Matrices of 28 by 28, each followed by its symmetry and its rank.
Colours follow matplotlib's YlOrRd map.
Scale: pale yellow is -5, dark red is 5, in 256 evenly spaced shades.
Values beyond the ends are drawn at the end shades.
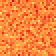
antisymmetric, full rank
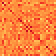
symmetric, rank five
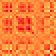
symmetric, rank three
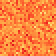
antisymmetric, full rank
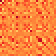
symmetric, rank three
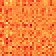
neither, rank five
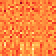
neither, rank five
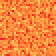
antisymmetric, full rank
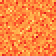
symmetric, full rank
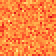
antisymmetric, full rank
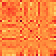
symmetric, rank three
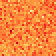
antisymmetric, full rank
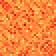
symmetric, full rank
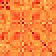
symmetric, rank five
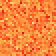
antisymmetric, full rank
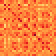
symmetric, rank five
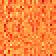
neither, rank five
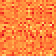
neither, rank five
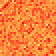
symmetric, full rank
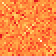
symmetric, full rank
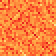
symmetric, full rank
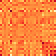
symmetric, rank three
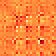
symmetric, rank three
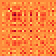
symmetric, rank three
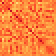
symmetric, rank five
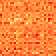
neither, rank five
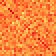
symmetric, full rank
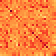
symmetric, rank five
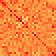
symmetric, rank five
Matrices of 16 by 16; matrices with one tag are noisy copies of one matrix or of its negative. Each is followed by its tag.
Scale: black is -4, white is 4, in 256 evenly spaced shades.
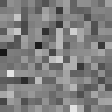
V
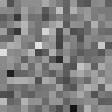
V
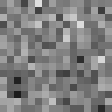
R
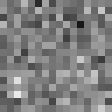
R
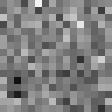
R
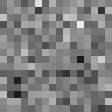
R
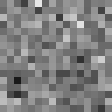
R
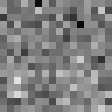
R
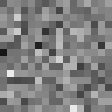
V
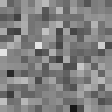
V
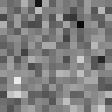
R
